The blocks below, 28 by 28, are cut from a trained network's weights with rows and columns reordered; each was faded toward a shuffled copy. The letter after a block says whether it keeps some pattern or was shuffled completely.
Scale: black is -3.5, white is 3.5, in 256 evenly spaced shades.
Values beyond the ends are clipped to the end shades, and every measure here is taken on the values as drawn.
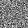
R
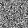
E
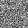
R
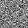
R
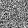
E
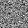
R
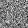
R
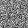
E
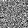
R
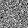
R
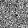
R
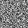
R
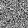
R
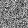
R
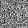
E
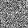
E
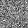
E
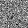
E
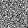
R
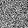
E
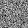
E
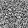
R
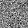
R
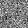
R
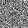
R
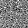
R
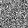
R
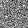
E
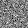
E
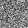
E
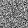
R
